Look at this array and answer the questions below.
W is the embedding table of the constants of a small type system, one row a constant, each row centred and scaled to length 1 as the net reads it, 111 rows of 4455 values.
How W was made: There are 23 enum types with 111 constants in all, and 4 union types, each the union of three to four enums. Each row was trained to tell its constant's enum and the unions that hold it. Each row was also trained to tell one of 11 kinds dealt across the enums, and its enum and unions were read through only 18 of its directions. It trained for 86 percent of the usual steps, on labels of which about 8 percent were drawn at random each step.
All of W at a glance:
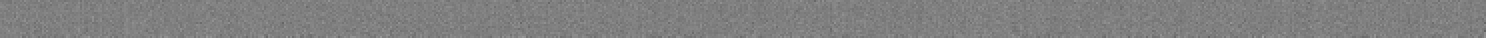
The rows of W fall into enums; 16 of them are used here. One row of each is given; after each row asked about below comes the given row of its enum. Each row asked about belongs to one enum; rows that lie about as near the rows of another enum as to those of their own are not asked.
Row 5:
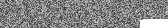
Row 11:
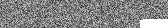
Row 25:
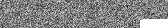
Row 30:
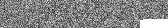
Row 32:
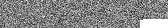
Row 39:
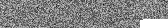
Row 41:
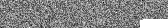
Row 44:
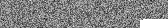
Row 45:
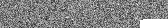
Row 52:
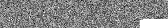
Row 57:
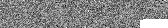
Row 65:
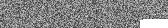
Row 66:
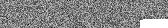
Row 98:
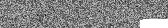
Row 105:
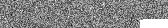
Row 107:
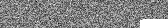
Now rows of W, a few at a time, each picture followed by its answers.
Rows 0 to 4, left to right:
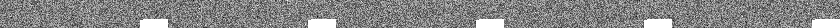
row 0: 66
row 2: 44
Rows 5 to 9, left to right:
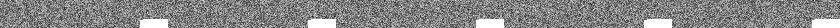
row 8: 98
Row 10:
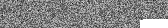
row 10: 11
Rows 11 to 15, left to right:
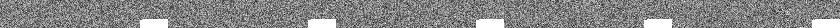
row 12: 11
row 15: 32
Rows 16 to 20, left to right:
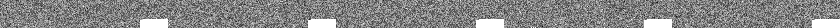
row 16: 25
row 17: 57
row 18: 65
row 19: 41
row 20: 65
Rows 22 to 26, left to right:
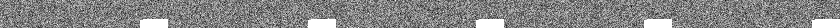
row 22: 25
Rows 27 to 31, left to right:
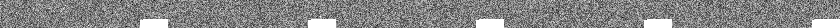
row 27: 32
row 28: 39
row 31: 5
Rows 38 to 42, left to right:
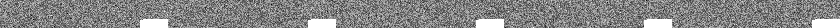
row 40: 66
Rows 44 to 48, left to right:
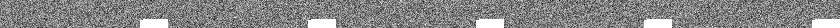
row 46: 39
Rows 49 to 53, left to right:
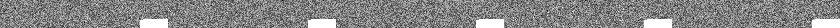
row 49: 39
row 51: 65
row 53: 41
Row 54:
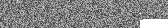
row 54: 5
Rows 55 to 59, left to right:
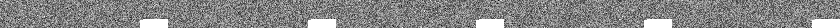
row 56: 66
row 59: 5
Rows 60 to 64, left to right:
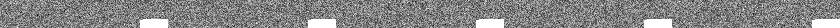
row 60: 11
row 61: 57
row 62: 98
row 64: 30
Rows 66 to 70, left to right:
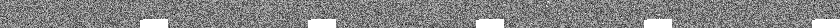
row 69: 39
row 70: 39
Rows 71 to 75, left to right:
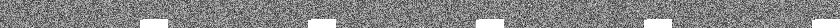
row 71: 5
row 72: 66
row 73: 41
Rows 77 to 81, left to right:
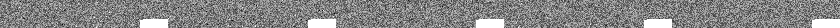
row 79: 41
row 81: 5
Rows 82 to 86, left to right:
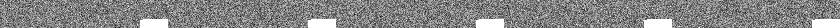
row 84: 98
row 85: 105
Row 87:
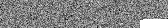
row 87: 57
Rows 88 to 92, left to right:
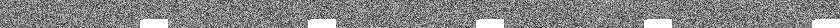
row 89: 11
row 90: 57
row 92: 98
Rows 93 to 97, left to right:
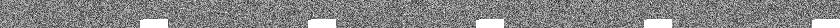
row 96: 11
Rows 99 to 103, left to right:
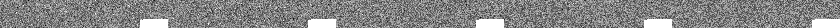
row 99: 32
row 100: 52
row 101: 57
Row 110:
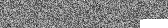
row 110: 25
